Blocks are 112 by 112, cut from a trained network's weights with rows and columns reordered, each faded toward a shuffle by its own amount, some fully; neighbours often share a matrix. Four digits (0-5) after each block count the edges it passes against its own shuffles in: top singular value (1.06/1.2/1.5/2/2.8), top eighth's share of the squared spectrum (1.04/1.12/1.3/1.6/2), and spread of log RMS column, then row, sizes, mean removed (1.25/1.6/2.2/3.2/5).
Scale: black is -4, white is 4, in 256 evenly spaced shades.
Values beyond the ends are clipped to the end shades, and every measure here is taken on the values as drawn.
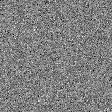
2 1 0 0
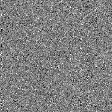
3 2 2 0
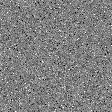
0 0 0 0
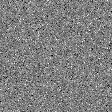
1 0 0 0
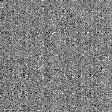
3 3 0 3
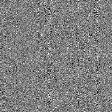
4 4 3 1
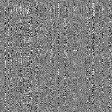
4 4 4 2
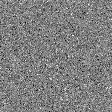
1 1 0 0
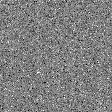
0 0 0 0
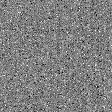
1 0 0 0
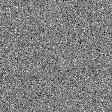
0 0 0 0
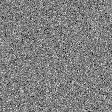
0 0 0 0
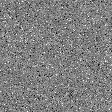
0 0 0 0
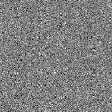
3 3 2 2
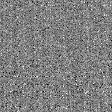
3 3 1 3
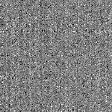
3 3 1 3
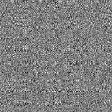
4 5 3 3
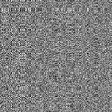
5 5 3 3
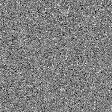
1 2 0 1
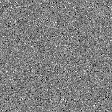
2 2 0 2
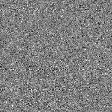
2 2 0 2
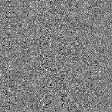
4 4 3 1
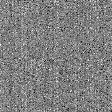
3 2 0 2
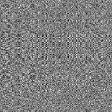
5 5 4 3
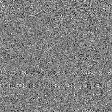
3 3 1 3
